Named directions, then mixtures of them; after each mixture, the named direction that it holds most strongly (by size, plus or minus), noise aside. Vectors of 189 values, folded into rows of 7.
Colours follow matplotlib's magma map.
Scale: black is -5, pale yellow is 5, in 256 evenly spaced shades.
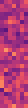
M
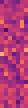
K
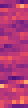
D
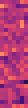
D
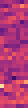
D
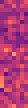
M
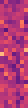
K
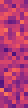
M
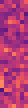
M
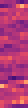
D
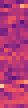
D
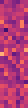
K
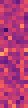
K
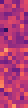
M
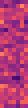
K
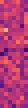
K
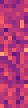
K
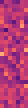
K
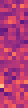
M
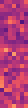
M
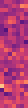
M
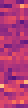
D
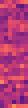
D
